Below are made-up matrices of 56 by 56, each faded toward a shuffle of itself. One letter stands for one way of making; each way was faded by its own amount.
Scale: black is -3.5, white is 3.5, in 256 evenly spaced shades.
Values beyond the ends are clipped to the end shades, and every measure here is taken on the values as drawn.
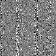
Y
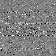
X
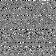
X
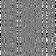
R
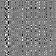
R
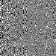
Y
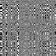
R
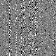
Y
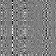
R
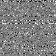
X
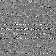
X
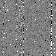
Y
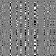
R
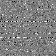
X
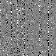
Y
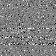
X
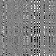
R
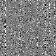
Y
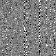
Y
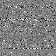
X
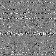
X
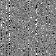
Y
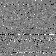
X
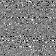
X
